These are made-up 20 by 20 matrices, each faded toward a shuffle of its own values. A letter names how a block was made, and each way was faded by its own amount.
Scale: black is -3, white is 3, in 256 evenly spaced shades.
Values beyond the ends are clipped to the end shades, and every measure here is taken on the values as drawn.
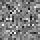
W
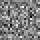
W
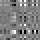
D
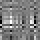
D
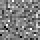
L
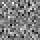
W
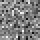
W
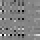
D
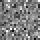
W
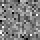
L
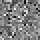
W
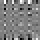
D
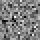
L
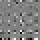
D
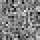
W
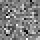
W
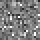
L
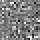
W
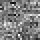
W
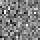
W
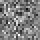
W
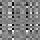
D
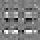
D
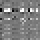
D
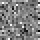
W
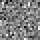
L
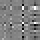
D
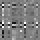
D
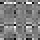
D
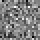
W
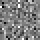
L
